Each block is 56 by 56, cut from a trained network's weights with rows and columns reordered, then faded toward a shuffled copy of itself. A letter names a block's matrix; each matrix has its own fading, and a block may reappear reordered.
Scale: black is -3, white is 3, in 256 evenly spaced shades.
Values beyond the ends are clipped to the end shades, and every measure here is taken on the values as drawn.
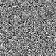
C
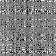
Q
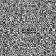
C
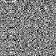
C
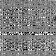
Q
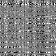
Q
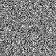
C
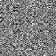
C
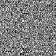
C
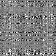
Q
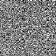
C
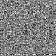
C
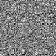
C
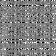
Q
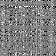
Q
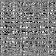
Q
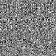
C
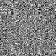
C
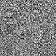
C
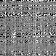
Q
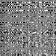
Q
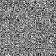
C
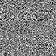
C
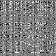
Q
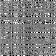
Q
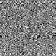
C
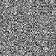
C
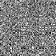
C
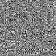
C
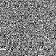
C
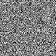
C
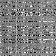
Q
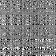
Q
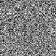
C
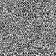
C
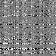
Q
